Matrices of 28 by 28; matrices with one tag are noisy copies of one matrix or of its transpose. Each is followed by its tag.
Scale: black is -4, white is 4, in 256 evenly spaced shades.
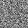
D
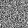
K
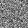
D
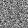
D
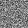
K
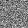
K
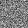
K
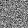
K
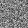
D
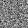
D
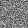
K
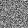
K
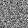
D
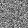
D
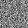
K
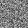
D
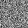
K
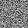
K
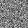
D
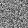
D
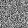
K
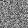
D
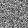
D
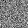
K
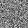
D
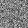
D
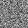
D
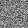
K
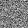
K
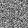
D
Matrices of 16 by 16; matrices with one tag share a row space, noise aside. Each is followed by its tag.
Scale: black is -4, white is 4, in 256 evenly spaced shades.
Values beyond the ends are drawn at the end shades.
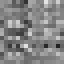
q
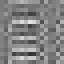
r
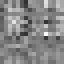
q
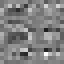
q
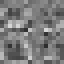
q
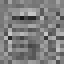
r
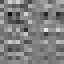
q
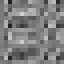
r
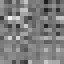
q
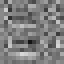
r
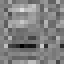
r
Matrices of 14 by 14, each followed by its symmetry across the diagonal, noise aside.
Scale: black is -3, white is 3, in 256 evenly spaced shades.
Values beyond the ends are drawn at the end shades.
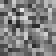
antisymmetric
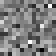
neither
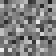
antisymmetric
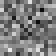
neither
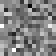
neither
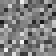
antisymmetric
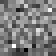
neither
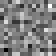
antisymmetric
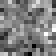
antisymmetric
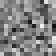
neither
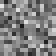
antisymmetric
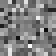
antisymmetric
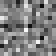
antisymmetric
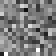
neither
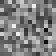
neither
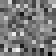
neither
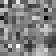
antisymmetric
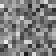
neither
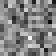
neither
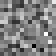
antisymmetric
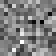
antisymmetric
